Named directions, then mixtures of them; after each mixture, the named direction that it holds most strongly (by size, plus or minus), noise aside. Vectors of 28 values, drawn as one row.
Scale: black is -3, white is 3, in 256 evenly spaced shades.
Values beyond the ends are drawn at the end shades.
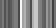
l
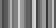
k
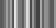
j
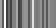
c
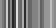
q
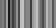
l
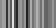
j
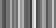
k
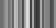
j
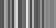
j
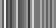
c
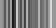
q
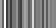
c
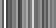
c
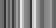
l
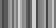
k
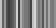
c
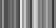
l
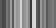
k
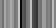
l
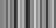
j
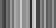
k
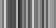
c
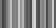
k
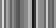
k
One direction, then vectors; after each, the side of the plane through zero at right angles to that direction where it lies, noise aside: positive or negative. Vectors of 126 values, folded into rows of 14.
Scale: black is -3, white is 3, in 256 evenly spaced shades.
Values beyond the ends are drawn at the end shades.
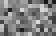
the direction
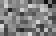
positive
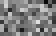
positive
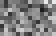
negative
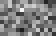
positive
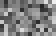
negative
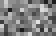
positive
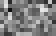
positive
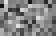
positive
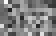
positive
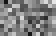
negative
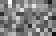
positive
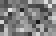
negative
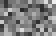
negative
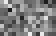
positive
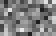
negative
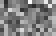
negative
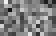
positive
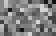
positive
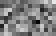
negative
